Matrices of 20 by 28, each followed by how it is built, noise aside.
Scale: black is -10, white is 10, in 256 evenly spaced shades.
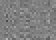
low rank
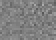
low rank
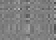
low rank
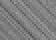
Toeplitz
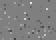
sparse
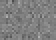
low rank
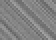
Toeplitz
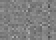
low rank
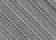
Toeplitz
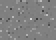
sparse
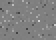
sparse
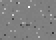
sparse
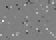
sparse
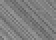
Toeplitz
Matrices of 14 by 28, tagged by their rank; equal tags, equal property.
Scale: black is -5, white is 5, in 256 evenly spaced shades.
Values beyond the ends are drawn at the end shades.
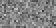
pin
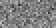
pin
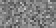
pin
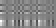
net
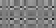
net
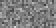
pin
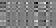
net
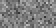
pin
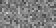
pin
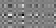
net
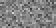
pin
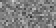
pin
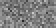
pin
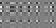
net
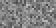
pin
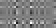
net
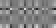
net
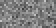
pin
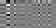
net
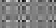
net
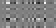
net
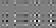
net
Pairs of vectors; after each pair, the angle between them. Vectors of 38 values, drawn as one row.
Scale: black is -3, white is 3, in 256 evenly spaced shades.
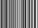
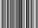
partly opposed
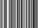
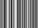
partly aligned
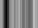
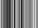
partly aligned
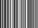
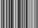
nearly opposite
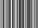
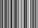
nearly opposite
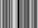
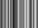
nearly opposite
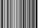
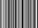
partly opposed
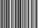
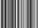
orthogonal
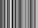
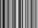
partly aligned
